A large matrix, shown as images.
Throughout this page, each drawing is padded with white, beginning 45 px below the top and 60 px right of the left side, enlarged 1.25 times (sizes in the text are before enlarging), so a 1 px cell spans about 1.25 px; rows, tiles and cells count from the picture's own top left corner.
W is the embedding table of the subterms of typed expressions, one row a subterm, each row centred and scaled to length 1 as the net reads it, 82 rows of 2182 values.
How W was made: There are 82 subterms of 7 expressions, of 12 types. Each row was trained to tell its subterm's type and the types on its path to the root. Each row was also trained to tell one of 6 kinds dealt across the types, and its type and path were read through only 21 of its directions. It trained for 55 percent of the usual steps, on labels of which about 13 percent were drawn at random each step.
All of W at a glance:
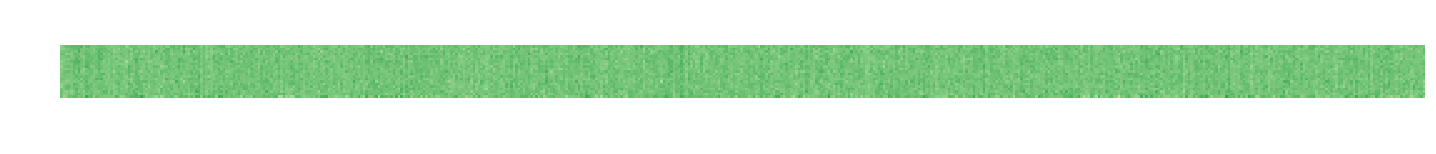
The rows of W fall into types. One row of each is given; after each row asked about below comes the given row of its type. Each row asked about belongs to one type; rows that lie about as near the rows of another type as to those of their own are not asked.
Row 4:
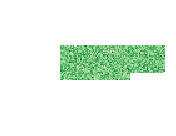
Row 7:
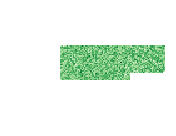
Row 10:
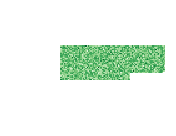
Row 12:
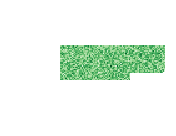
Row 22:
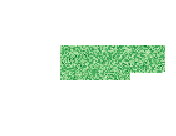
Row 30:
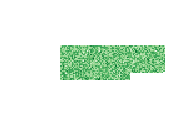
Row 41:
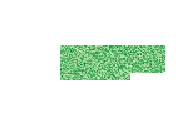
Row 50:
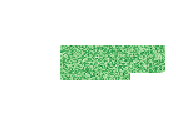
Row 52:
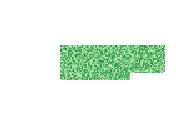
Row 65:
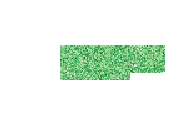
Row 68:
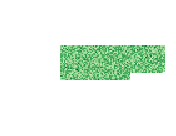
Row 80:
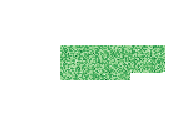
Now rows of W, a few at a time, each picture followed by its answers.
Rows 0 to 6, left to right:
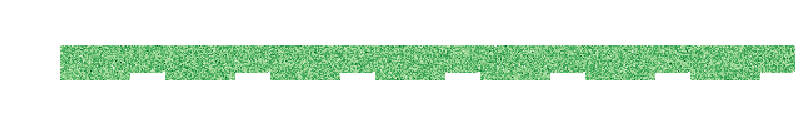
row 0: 10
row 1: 4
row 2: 80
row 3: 80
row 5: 4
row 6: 65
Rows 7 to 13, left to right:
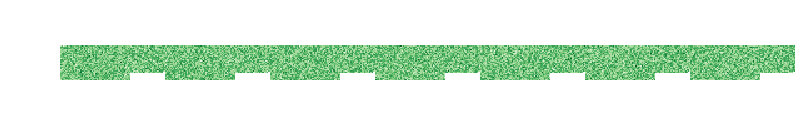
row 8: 30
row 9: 68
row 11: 22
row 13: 7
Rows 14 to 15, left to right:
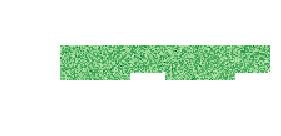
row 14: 22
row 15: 12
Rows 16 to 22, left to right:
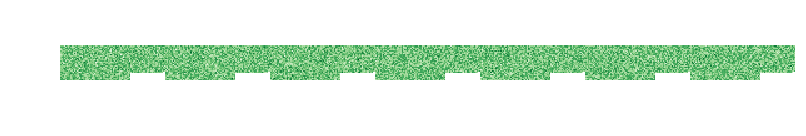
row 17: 7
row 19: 30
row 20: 7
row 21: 7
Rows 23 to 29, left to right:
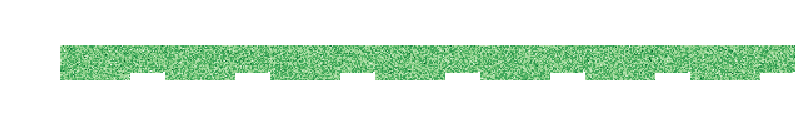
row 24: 80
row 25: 4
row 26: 68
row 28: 80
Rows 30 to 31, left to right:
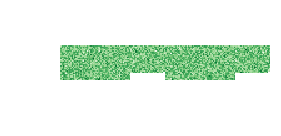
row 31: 7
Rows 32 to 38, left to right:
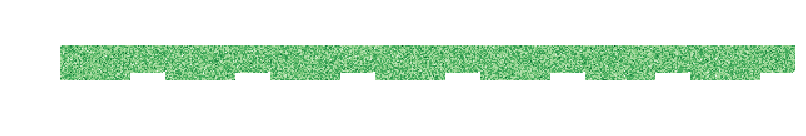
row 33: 41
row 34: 68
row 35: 68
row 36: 41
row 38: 52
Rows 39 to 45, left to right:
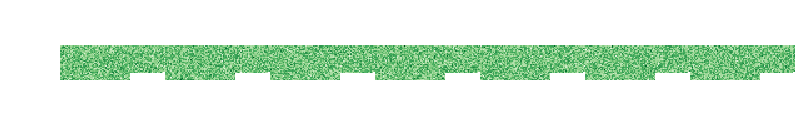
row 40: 80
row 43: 30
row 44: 12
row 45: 12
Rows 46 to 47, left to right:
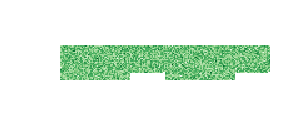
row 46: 10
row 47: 41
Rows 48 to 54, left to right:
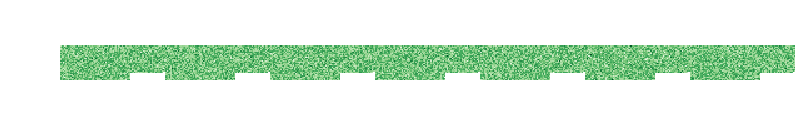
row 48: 41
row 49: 12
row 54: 4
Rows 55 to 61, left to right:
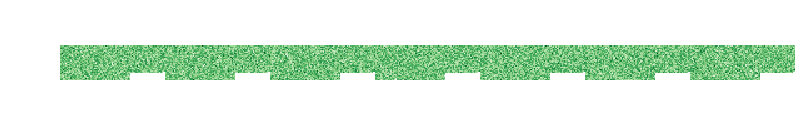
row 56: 30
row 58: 52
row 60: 12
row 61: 68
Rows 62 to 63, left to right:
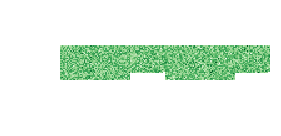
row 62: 41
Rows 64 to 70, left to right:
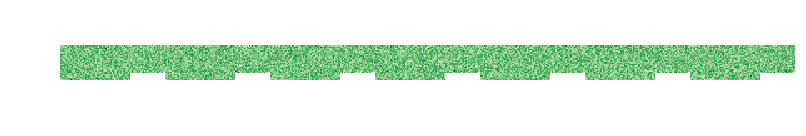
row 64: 68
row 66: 7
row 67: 68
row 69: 80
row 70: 7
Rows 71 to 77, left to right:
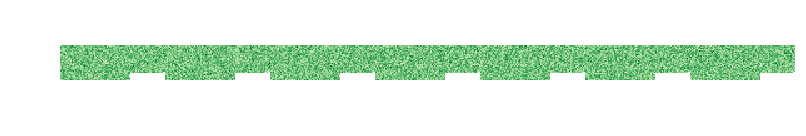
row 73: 41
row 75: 30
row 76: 65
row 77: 4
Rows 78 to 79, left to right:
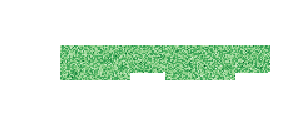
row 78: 41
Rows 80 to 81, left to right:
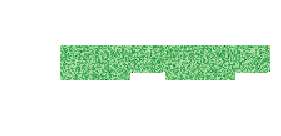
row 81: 80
